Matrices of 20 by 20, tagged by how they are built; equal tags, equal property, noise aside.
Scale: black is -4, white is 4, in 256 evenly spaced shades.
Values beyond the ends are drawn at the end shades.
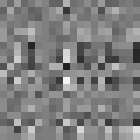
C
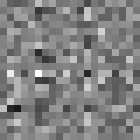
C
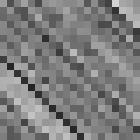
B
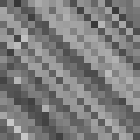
B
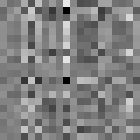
C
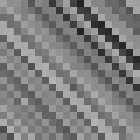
B
